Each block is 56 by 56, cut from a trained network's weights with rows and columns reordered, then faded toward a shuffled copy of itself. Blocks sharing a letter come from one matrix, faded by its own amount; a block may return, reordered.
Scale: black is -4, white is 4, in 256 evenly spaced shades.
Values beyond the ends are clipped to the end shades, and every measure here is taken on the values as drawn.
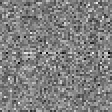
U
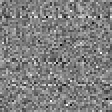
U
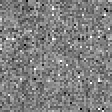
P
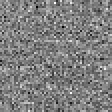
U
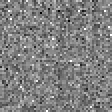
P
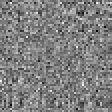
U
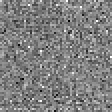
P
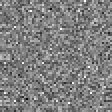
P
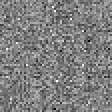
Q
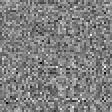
U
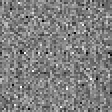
Q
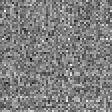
Q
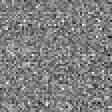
P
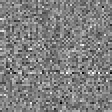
U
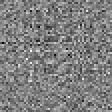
U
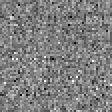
P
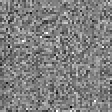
Q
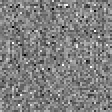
P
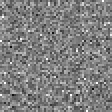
P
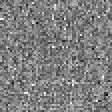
P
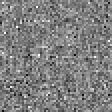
P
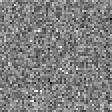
Q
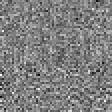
U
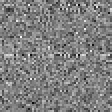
U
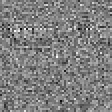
U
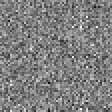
Q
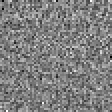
Q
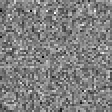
Q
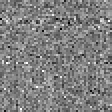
P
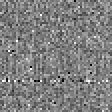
Q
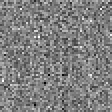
Q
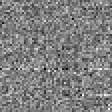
U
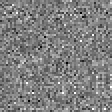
P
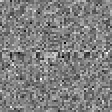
U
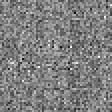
Q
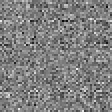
U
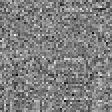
U
